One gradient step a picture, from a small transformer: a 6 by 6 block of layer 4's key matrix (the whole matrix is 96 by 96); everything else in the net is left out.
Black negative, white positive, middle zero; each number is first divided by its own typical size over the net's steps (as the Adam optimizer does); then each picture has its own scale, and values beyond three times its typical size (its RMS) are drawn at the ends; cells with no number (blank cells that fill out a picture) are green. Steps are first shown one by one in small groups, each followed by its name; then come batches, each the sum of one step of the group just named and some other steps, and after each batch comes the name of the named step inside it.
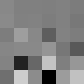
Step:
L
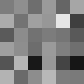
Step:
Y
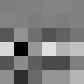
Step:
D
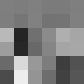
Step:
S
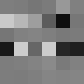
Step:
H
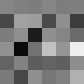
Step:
D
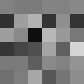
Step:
H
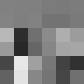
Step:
S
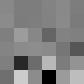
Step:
L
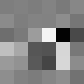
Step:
Y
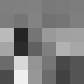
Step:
S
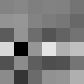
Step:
D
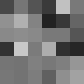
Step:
H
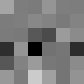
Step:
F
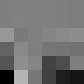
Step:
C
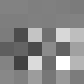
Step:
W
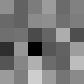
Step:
F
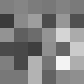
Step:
W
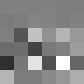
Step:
W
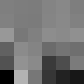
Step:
C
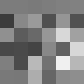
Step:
W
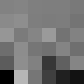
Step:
C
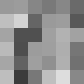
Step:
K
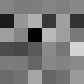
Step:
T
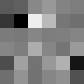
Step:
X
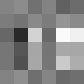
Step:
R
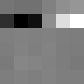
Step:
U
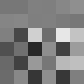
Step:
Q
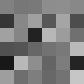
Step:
T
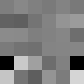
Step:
U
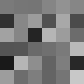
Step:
T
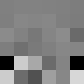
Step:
K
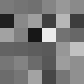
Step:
T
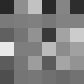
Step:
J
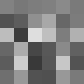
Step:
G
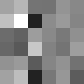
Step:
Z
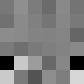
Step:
Z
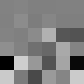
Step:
Z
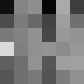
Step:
J
